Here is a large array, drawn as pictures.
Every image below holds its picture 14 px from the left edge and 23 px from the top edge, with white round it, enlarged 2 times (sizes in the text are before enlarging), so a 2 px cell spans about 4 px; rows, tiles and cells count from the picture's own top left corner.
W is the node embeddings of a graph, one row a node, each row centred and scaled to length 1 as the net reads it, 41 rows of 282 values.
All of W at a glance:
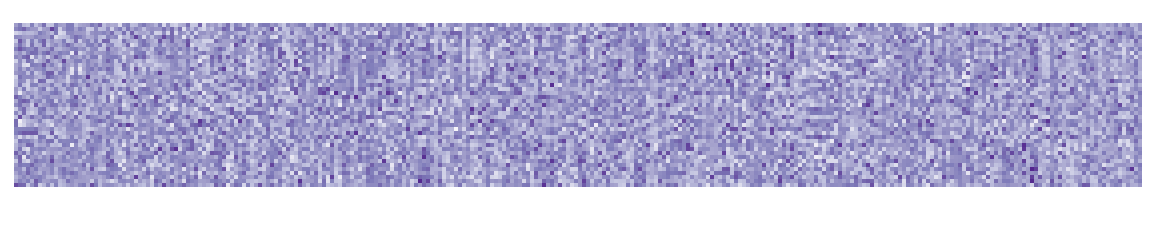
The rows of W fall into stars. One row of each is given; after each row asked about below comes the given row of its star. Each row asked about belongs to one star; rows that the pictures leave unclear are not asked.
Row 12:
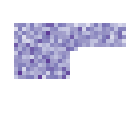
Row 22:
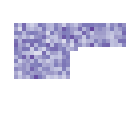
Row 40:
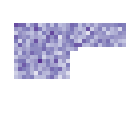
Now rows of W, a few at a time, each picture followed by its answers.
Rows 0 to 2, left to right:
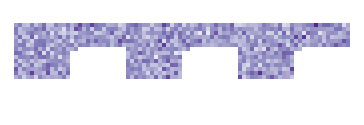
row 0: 22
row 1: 40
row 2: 22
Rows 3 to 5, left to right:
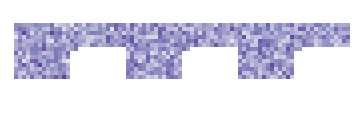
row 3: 40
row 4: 12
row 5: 12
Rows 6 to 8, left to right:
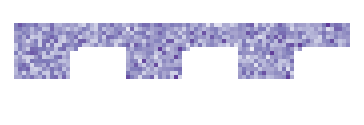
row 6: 40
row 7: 12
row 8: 40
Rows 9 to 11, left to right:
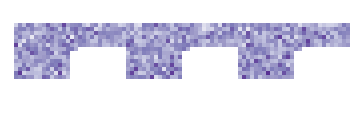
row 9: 12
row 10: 12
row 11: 12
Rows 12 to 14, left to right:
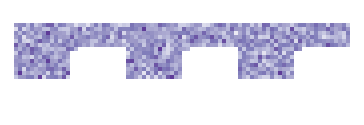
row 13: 12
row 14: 22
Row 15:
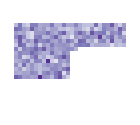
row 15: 12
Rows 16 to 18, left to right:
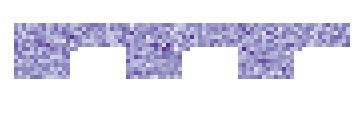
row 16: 22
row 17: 22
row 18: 40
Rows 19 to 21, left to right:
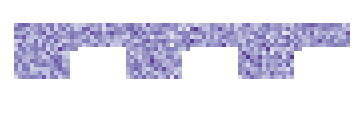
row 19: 40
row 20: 40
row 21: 22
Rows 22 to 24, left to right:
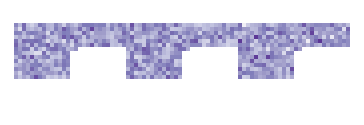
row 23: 12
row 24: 22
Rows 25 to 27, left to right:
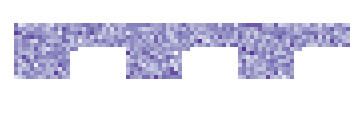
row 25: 22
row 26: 40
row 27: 40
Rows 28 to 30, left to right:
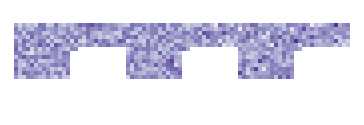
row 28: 22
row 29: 12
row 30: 12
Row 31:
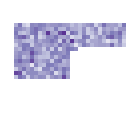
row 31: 12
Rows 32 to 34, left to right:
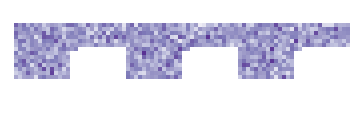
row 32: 40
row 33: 12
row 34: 12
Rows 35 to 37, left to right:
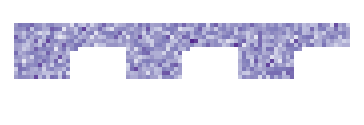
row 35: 40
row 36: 40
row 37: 12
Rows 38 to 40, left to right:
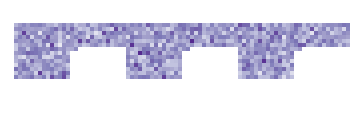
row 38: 40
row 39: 40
